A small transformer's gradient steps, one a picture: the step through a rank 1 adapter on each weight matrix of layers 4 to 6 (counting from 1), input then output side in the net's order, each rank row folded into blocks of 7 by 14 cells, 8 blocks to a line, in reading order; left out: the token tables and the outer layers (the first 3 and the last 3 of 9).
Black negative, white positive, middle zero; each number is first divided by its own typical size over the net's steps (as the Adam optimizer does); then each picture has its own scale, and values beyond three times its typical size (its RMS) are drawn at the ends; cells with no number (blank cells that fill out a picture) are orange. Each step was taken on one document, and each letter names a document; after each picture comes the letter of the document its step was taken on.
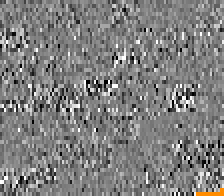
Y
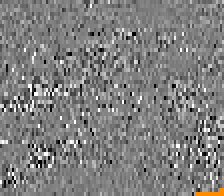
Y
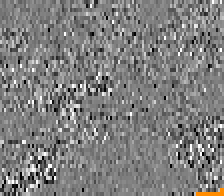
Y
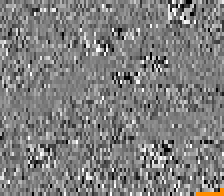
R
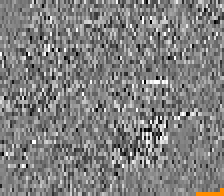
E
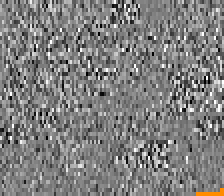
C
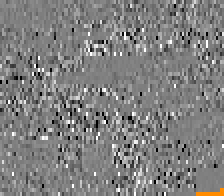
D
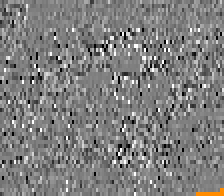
D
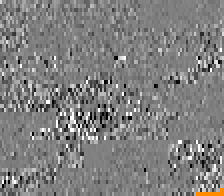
Y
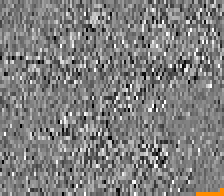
E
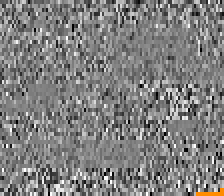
R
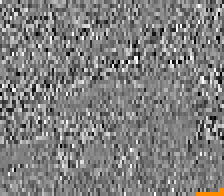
C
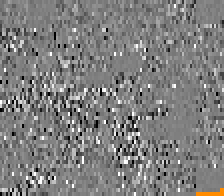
D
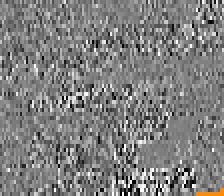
E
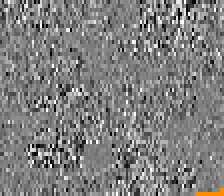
E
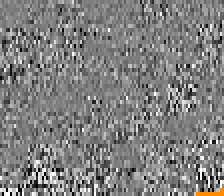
R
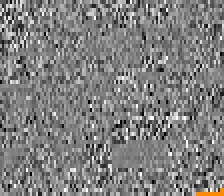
R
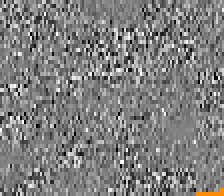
C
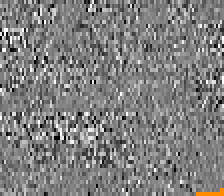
C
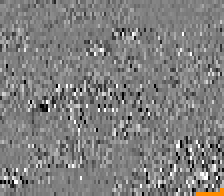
Y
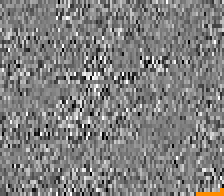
R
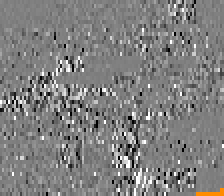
D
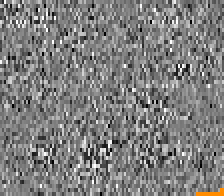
E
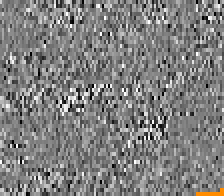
E
